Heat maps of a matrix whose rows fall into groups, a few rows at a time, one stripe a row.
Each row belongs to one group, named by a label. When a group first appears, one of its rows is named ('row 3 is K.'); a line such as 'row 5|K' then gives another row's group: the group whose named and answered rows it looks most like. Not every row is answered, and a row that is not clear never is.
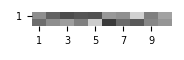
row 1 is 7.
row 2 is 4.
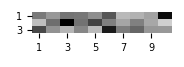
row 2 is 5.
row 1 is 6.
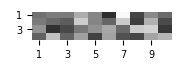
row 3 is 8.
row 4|5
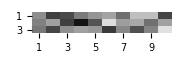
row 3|4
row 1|8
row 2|7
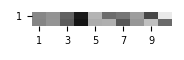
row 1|7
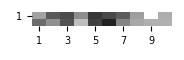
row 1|5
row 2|5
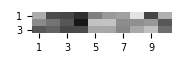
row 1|7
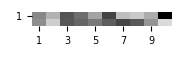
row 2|5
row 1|6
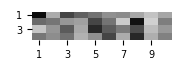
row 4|4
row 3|5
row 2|4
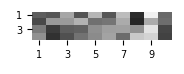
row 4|8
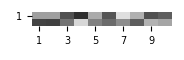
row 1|6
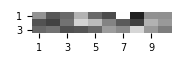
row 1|4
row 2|4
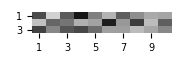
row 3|7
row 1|7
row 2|4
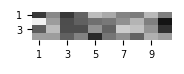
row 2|6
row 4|5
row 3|6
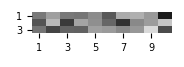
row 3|8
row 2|5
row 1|6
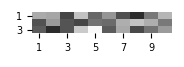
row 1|5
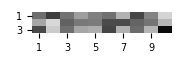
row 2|5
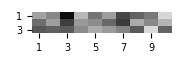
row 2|5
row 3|8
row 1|5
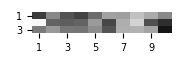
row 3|6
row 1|7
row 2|6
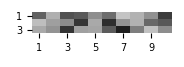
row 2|6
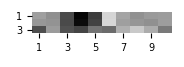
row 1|7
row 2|7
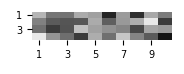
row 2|8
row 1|4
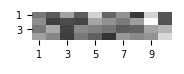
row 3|5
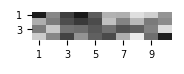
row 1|7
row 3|5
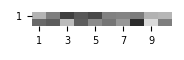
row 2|4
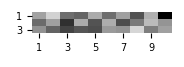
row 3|7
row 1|6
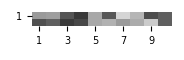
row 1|6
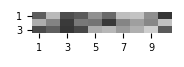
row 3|8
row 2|5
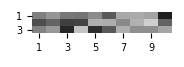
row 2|8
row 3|5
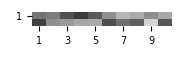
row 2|4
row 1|7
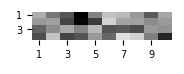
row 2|7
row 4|6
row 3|4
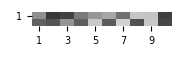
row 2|4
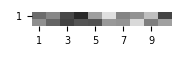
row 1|8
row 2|7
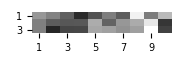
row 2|8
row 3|8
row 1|7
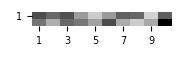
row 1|8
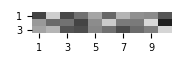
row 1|6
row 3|5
